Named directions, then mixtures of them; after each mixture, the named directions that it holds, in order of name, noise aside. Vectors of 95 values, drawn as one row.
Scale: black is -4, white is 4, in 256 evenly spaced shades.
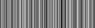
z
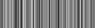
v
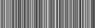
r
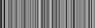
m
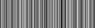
z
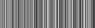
r, z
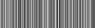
r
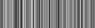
v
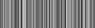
v, z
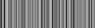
m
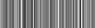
r, v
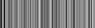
m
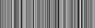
r, v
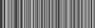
m, v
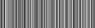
m, r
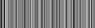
m, r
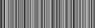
m, r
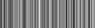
m, v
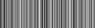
m, z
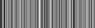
m, z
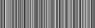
m, r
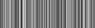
v, z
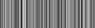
v, z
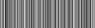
m, r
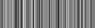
v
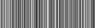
r
